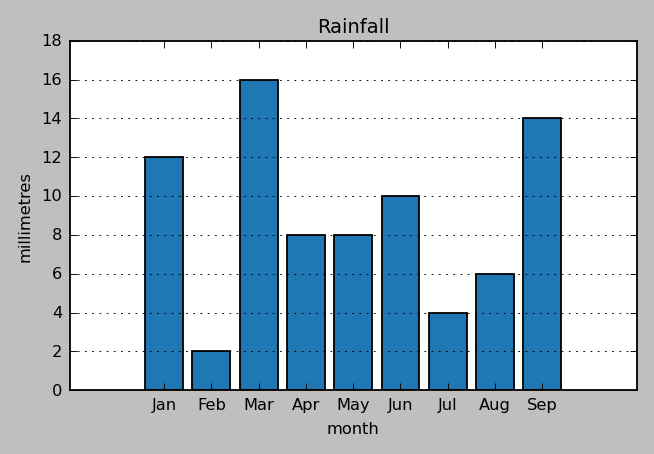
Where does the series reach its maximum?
Mar
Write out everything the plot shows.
Title: Rainfall
x-axis: month, ticks Jan Feb Mar Apr May Jun Jul Aug Sep
y-axis: millimetres, ticks 0 2 4 6 8 10 12 14 16 18
Values:
12 2 16 8 8 10 4 6 14
